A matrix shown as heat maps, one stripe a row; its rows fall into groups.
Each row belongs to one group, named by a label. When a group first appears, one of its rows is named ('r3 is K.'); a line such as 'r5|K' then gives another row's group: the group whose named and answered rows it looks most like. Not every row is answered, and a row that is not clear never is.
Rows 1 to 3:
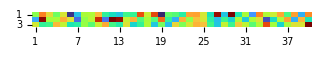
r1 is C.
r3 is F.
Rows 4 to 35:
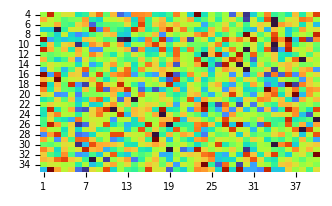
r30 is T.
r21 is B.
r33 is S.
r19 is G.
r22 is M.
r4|C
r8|F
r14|M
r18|T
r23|C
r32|F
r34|M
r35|C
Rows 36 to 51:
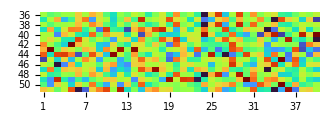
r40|F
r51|T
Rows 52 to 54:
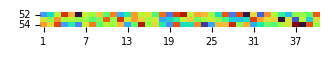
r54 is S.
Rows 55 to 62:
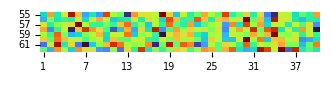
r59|G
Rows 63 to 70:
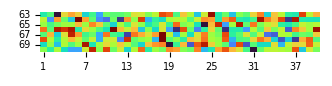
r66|F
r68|B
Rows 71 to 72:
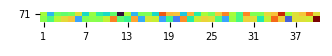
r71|B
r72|F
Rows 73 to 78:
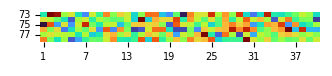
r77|M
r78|F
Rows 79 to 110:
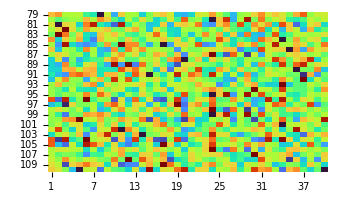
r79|S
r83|C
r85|G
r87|M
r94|F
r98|M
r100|F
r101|T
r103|B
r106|M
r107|F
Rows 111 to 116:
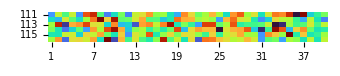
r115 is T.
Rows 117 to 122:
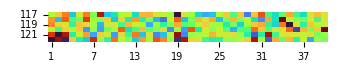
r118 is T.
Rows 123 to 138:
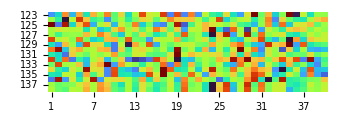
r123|F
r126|M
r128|T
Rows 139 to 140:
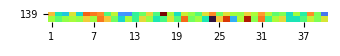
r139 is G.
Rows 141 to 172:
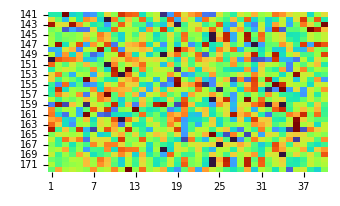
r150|C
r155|G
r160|G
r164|T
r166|F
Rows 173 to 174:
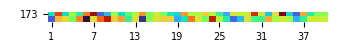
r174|B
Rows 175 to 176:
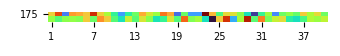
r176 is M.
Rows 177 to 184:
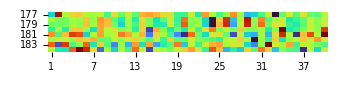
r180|F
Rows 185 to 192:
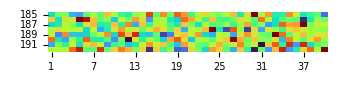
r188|M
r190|B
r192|F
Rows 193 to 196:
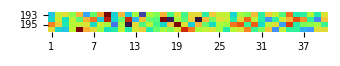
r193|B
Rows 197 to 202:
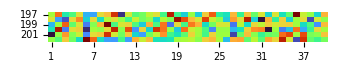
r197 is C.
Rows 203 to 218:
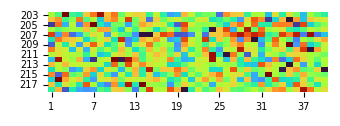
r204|T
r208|C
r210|S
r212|C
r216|C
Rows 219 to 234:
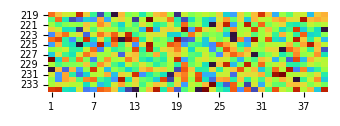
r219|S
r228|T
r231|G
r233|M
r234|C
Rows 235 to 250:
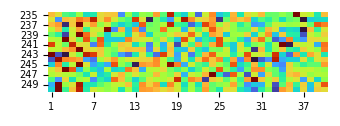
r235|C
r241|F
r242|F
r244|C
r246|S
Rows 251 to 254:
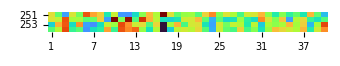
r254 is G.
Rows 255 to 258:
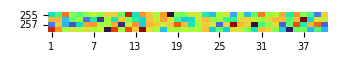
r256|S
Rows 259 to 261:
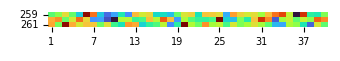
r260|S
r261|S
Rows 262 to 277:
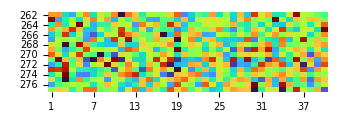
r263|G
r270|S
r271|C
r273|S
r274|G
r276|F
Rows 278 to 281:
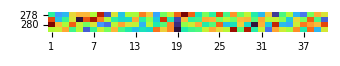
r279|G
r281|C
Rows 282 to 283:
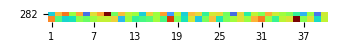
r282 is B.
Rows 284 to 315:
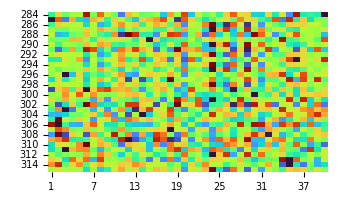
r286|M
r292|M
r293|F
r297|B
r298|M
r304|B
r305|C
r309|C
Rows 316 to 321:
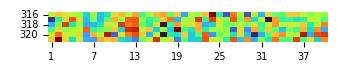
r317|C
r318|G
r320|G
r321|C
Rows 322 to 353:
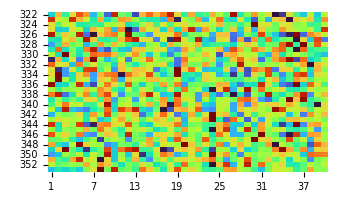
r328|B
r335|C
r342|B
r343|M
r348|S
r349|G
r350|B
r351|S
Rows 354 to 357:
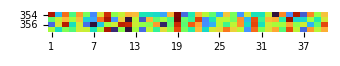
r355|B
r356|G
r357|B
